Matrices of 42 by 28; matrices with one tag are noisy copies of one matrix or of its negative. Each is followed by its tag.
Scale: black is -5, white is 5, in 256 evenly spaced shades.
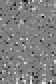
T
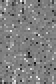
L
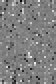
L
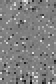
T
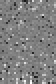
T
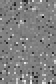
T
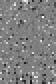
T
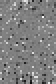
T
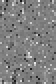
L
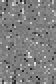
L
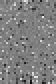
T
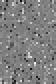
L
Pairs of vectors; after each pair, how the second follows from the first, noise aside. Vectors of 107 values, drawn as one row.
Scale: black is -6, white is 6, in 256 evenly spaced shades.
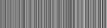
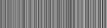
copied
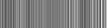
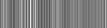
wrapped around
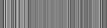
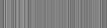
shrunk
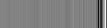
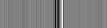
wrapped around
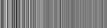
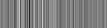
wrapped around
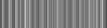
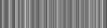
copied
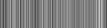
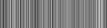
copied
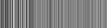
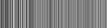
copied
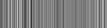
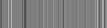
partly zeroed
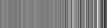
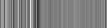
wrapped around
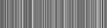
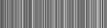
copied
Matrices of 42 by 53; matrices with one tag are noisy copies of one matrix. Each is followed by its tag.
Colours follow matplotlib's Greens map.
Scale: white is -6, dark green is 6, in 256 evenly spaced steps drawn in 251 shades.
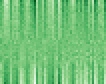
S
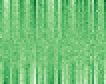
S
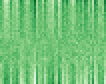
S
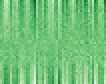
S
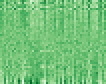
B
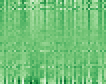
B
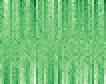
S
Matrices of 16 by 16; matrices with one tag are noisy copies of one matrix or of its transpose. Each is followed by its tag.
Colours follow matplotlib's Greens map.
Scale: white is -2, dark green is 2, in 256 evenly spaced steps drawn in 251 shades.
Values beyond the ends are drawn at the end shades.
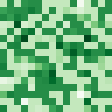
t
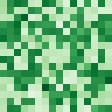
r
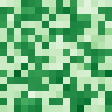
r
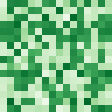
r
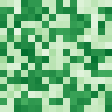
r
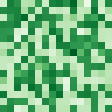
t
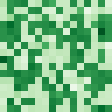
r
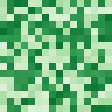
r
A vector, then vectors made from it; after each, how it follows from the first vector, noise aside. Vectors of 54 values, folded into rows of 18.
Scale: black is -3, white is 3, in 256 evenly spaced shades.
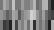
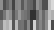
negated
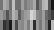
copied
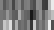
negated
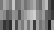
copied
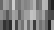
copied
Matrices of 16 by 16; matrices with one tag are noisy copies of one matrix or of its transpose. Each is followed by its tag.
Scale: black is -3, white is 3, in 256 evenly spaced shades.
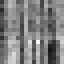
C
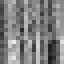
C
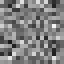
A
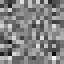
A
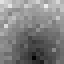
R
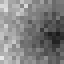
R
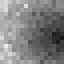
R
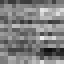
C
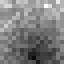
R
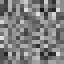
A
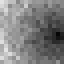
R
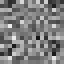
A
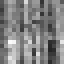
C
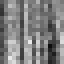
C
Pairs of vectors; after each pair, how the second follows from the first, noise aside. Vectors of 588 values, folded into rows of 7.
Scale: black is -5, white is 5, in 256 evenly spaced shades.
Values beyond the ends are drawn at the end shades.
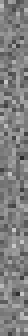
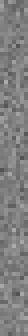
shrunk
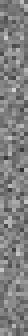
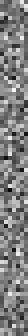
scaled up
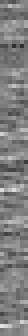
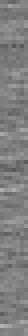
shrunk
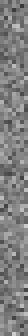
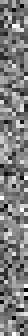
scaled up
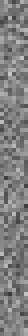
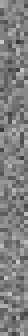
reversed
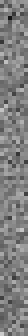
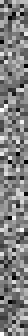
scaled up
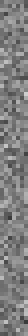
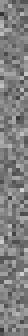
reversed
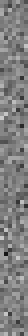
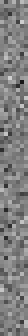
reversed
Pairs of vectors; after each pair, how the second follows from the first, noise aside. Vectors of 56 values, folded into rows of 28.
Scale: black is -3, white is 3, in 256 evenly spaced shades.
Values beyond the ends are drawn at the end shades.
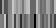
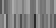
shrunk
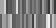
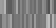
shrunk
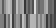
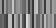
shuffled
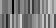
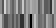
shuffled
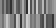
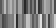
shuffled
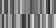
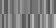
shrunk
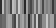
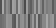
shrunk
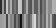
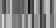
shuffled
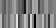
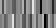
shuffled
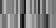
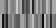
shuffled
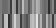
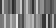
shuffled
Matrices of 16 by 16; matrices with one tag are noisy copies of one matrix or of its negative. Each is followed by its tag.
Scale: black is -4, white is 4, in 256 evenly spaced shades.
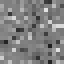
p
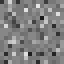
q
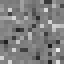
p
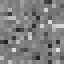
p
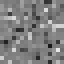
p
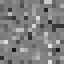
p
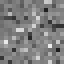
p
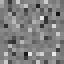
q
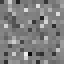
q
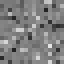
p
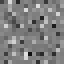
q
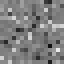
p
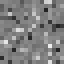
p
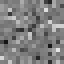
p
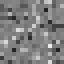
p
